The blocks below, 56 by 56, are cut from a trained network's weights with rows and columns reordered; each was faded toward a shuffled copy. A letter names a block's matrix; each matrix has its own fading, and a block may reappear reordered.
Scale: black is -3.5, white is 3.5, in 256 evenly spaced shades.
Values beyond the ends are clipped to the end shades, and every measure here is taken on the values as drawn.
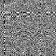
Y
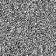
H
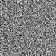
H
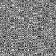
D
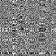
Y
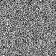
H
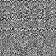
D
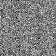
H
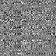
D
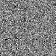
H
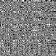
D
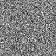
H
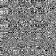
D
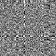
Y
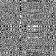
Y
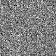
H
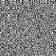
Y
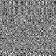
D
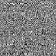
Y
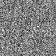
H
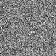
H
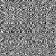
D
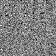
H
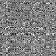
D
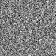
H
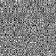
Y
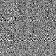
Y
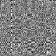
Y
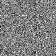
H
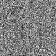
H
